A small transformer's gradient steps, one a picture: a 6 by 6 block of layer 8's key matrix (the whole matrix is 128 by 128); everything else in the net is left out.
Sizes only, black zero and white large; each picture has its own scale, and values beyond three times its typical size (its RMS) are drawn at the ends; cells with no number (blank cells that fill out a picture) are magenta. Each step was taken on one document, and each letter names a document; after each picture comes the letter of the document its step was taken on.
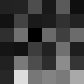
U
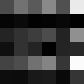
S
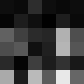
U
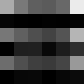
S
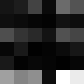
U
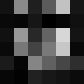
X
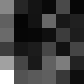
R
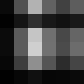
X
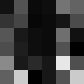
U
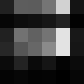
X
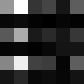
S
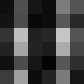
U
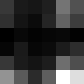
R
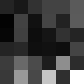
R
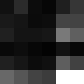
U
